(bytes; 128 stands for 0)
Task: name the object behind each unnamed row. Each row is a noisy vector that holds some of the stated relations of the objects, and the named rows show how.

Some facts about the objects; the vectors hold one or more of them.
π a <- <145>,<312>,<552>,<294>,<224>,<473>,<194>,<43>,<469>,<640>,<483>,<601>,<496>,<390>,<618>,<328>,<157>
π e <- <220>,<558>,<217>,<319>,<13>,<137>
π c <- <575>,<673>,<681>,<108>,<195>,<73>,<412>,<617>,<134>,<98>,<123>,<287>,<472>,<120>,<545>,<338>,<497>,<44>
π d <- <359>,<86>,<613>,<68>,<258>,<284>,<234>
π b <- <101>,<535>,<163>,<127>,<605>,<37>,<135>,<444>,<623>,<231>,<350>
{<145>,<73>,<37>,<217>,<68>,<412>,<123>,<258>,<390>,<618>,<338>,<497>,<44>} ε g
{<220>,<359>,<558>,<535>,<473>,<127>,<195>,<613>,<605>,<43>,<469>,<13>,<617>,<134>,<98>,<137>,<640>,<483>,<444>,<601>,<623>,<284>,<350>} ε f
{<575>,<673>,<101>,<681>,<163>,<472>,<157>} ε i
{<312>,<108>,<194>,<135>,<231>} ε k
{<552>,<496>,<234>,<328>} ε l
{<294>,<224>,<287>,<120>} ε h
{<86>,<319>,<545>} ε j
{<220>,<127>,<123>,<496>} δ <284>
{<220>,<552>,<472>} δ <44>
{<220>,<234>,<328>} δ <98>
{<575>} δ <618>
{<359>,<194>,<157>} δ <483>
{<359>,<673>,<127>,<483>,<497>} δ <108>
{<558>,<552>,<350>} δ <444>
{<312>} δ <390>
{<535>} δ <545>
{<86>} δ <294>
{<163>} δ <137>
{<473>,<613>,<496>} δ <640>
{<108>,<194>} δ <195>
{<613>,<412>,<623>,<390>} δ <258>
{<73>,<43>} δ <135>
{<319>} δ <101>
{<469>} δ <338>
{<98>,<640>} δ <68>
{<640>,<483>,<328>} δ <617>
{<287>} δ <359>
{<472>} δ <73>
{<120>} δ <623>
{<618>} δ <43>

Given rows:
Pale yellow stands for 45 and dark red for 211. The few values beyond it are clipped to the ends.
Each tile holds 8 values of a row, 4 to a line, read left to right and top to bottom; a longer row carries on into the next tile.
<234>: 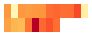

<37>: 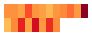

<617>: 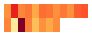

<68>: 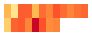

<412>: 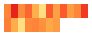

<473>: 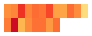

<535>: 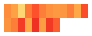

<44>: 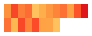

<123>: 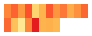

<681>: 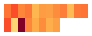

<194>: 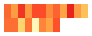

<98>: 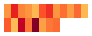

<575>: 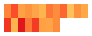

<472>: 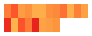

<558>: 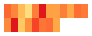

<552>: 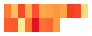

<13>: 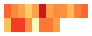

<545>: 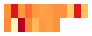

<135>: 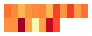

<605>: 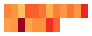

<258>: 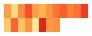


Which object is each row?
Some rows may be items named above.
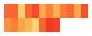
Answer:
<623>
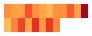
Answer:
<37>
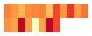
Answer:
<135>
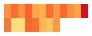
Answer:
<497>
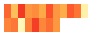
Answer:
<496>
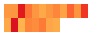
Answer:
<145>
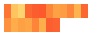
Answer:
<127>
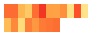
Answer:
<319>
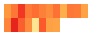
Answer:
<601>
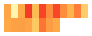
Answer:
<284>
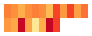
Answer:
<135>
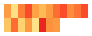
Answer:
<258>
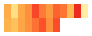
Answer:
<86>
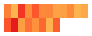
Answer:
<157>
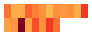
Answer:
<101>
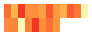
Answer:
<496>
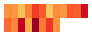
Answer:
<444>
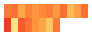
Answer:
<673>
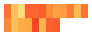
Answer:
<127>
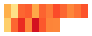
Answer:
<68>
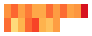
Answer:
<497>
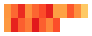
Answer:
<640>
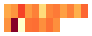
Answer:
<618>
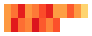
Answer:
<640>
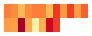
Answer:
<135>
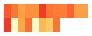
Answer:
<108>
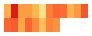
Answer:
<73>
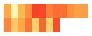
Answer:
<359>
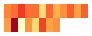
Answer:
<390>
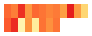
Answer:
<312>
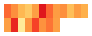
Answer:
<220>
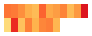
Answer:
<217>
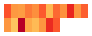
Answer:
<231>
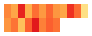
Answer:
<328>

